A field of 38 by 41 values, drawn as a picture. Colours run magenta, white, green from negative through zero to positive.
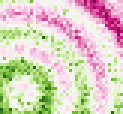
Neither half mirrors the other. The field climbs toward the bottom left. The ninth with the lowest average is the top right. The histogram is bell-shaped. Concentric rings centre on the bottom left.
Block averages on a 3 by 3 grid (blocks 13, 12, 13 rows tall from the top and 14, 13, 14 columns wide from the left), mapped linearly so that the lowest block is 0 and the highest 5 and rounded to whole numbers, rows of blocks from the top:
320 | 432 | 554
